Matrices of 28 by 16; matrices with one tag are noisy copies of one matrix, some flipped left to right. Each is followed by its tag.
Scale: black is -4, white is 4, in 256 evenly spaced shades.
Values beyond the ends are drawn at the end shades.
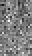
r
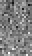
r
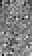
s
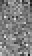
s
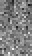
r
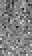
r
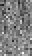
r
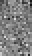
s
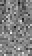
r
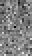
r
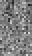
r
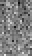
r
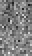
r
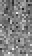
r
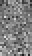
s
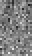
r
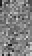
s
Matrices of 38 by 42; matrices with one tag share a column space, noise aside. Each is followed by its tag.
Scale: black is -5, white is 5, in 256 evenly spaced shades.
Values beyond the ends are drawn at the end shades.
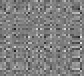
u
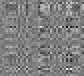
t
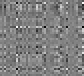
t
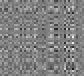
u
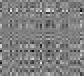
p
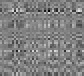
p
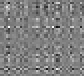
t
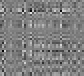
p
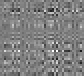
p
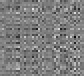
u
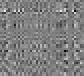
p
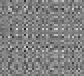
u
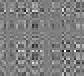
p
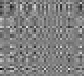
t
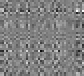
p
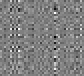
u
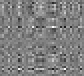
t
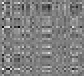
t
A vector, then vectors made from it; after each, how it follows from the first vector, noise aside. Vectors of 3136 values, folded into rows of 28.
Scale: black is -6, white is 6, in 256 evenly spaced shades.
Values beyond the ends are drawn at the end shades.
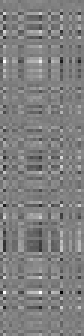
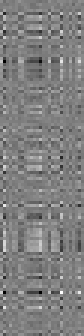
negated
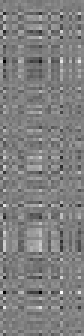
negated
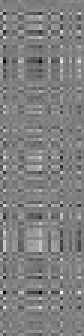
negated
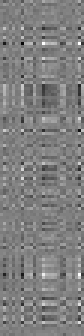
reversed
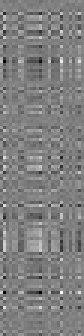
negated
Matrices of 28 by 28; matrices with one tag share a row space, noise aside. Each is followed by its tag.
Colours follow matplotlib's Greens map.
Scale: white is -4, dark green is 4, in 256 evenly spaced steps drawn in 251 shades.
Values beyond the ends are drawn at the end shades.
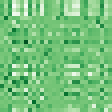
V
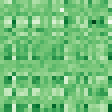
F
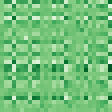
F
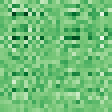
V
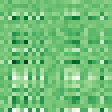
V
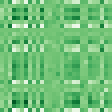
V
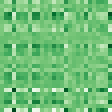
F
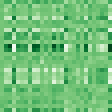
F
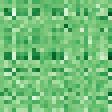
F
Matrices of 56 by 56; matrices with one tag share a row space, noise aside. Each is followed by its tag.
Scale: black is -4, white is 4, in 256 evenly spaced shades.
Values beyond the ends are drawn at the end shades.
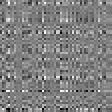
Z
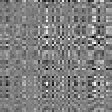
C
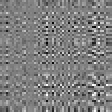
C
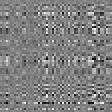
C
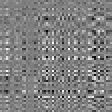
C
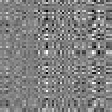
C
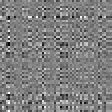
Z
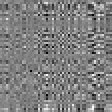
C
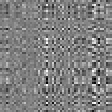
C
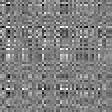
Z
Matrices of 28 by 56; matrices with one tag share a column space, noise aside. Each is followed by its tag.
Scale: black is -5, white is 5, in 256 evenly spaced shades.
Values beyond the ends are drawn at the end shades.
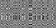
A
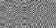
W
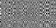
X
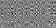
X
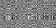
A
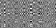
X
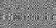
A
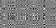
A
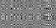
A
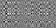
X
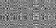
A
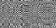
W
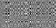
X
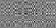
X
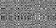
A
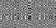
A
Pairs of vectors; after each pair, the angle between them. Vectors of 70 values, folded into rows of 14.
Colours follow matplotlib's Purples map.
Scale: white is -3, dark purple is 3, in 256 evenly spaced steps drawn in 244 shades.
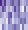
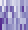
nearly opposite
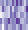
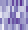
nearly parallel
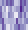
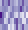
partly aligned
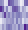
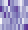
nearly parallel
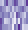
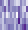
partly opposed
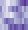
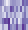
partly aligned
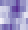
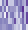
orthogonal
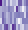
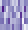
orthogonal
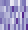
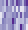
partly opposed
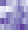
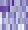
partly opposed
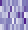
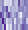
orthogonal
